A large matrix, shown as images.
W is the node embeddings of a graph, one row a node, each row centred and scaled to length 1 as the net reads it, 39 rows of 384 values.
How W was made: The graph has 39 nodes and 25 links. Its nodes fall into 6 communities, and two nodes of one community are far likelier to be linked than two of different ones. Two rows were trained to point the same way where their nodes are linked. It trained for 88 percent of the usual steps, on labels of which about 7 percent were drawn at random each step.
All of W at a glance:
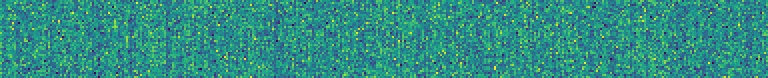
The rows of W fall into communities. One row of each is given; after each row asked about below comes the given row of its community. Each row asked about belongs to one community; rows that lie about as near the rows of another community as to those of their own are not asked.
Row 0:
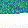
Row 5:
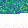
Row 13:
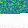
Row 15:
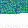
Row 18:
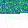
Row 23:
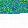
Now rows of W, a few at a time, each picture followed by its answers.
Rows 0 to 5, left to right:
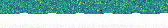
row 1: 0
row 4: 13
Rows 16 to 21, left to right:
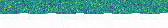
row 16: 15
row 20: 15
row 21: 23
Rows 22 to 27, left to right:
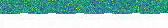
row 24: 5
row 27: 18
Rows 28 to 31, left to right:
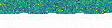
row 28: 0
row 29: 15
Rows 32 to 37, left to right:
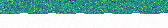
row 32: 0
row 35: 18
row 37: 5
